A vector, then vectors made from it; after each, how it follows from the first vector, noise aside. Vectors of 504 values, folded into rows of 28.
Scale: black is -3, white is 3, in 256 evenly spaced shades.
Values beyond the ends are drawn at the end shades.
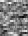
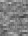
shrunk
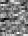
reversed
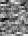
reversed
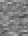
shrunk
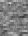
shrunk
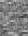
shrunk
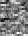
reversed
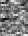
reversed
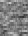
shrunk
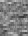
shrunk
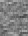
shrunk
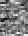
reversed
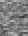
shrunk
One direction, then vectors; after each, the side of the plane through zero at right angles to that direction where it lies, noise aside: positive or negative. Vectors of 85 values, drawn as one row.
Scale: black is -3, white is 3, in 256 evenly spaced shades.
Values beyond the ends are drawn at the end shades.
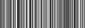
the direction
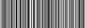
negative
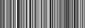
positive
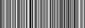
positive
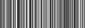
positive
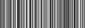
positive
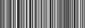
positive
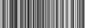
negative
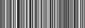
positive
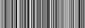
negative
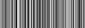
negative
